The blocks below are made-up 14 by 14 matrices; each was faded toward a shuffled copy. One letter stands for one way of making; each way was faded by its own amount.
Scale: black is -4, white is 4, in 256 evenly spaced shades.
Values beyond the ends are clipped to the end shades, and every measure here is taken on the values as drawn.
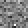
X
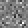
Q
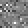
Q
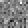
Q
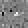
Q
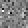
X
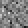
X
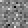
X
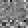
Q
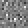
Q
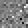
X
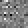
Q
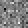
Q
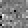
Q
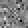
X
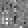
Q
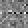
Q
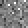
X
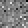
X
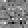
Q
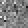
X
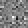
Q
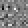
Q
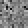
X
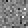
X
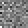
Q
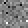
X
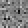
X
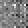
Q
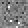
X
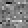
Q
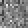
X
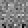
Q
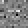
Q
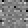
Q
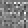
Q
